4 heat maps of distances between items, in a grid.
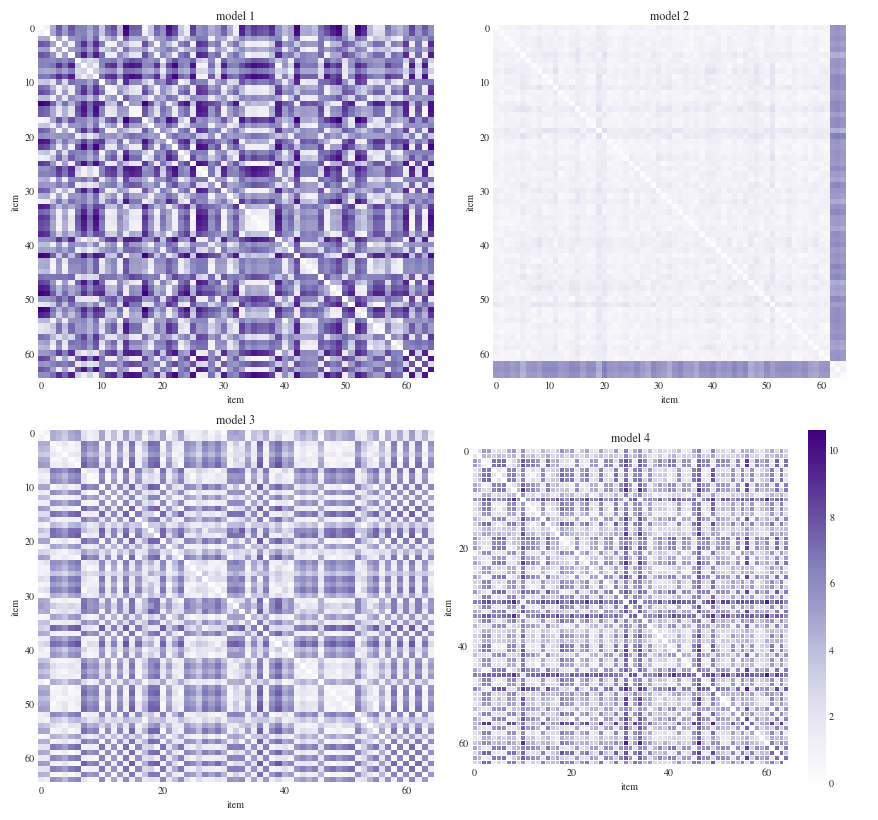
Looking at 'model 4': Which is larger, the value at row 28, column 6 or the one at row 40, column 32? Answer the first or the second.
the first
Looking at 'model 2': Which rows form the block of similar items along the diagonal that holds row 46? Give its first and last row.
0 to 61
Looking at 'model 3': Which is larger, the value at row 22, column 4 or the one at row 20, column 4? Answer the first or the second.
the second
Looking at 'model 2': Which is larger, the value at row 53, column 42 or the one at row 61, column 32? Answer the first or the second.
the second
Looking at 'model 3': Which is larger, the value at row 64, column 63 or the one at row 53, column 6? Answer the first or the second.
the first
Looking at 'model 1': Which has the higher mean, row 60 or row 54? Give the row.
60
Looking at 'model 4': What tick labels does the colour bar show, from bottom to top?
0, 2, 4, 6, 8, 10
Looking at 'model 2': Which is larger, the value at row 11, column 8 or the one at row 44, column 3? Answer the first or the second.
the first
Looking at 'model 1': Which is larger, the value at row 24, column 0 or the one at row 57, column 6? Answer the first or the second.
the second
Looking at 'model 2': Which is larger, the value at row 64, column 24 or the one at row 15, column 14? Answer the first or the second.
the first
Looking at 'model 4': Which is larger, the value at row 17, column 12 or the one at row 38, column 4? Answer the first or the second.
the first
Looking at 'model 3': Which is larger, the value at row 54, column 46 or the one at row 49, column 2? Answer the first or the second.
the first
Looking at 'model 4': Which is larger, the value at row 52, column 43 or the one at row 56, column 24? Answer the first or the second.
the second
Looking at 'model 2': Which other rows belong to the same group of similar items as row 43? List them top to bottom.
0, 1, 2, 3, 4, 5, 6, 7, 8, 9, 10, 11, 12, 13, 14, 15, 16, 17, 18, 19, 20, 21, 22, 23, 24, 25, 26, 27, 28, 29, 30, 31, 32, 33, 34, 35, 36, 37, 38, 39, 40, 41, 42, 44, 45, 46, 47, 48, 49, 50, 51, 52, 53, 54, 55, 56, 57, 58, 59, 60, 61
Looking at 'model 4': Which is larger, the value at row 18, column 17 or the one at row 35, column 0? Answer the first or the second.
the first
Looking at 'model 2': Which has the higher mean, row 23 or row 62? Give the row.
62
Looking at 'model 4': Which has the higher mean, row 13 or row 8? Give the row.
8
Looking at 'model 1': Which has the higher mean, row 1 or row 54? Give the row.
1
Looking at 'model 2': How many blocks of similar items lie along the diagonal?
2
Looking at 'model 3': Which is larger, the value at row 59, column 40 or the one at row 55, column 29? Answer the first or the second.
the second
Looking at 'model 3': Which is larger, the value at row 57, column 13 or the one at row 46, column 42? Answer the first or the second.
the first
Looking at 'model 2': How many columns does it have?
65
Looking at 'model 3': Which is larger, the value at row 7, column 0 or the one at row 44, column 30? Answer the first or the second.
the second
